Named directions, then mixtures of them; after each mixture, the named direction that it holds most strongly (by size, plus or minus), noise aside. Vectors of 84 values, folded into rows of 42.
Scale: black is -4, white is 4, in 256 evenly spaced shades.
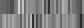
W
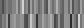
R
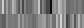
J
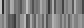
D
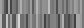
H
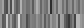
H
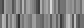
J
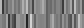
D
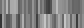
H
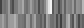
J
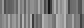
W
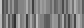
H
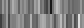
J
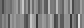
R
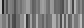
D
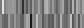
R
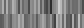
J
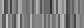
H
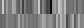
J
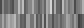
D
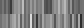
W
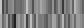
D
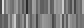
D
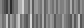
H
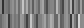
R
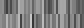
W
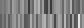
R
